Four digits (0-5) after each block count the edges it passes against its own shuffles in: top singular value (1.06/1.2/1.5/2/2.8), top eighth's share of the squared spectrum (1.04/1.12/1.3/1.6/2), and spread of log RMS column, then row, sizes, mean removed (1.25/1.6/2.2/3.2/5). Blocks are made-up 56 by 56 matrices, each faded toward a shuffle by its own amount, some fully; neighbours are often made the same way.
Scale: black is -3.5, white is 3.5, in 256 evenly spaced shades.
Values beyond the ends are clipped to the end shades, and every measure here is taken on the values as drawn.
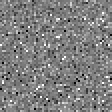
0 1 0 0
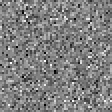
0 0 1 0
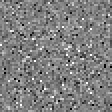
0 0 0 0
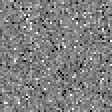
0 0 1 0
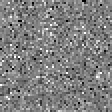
0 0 1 0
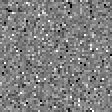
0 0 0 0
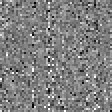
2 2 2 0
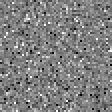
0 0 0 0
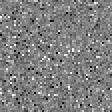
0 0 0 0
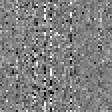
2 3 3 0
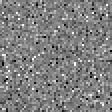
0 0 0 0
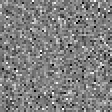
0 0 1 0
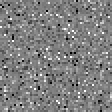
0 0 0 0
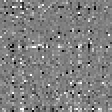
3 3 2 2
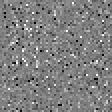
2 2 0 0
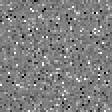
1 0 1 0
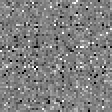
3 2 1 1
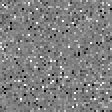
1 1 0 0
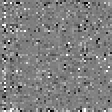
2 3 2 2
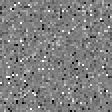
0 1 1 0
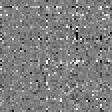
2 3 2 2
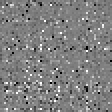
2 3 2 2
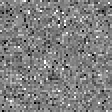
2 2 0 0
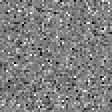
2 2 1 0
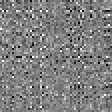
4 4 3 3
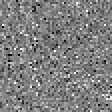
3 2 1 0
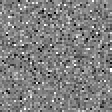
2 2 0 0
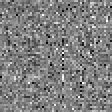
3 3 2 1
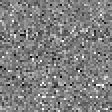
1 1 0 2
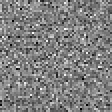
3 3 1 1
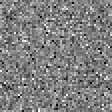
1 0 0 0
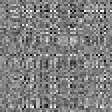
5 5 3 3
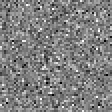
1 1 0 0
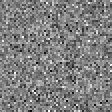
2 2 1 0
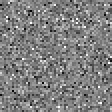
2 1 0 1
